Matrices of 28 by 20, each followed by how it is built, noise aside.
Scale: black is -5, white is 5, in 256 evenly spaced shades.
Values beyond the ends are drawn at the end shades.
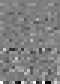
uneven rows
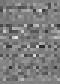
uneven rows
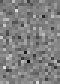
noise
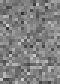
noise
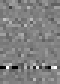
uneven rows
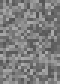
noise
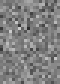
noise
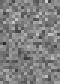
noise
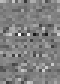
uneven rows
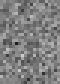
noise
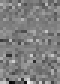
uneven rows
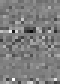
uneven rows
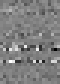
uneven rows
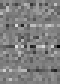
uneven rows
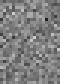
noise
